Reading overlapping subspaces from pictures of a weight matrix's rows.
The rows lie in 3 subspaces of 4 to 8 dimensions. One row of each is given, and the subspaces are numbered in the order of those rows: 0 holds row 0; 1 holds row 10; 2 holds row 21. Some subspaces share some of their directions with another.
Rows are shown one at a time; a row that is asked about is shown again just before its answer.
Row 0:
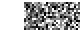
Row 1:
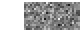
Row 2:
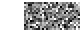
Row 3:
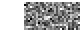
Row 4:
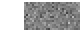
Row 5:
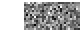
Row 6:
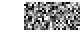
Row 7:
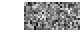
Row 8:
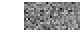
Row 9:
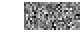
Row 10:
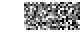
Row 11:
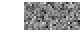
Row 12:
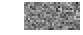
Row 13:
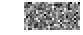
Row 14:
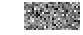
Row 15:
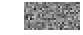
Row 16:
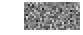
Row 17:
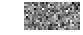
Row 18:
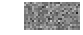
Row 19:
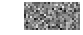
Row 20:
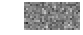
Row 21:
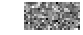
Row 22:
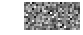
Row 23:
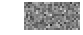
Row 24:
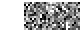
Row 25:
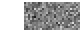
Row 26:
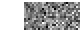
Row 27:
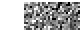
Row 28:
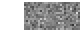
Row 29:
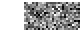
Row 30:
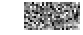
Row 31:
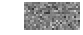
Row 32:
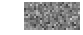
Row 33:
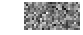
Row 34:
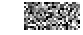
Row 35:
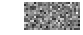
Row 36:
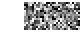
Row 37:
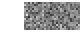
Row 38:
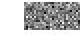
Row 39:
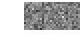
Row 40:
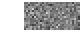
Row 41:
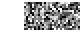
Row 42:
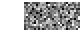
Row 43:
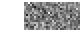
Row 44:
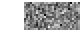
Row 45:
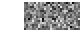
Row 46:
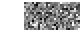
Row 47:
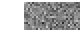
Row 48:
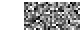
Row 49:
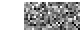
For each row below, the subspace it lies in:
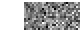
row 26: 0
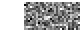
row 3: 1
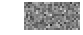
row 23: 0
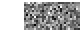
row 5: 1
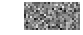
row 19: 0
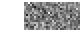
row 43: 2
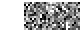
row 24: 0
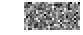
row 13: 0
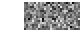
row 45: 1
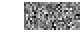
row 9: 2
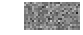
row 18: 2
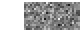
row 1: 1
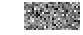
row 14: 1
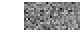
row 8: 1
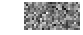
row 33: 0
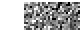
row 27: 1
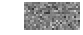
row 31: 1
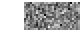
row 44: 0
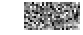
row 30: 2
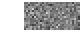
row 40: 1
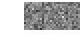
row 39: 2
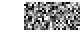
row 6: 1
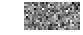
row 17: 1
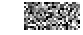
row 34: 1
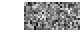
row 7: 2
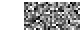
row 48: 1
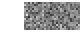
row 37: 1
